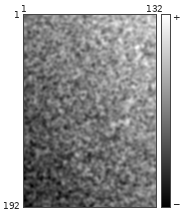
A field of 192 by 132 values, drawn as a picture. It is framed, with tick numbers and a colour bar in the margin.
Grain: blotchy. Slope: up to the top right. Mirror symmetry: none. Ninth with the lowest average: bottom left. Average level on the scale: 50%. Lone odd cells: none. Stripes: none.
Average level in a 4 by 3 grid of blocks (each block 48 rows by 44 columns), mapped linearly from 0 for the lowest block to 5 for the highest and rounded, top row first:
3 4 5
2 3 4
1 2 3
0 1 2
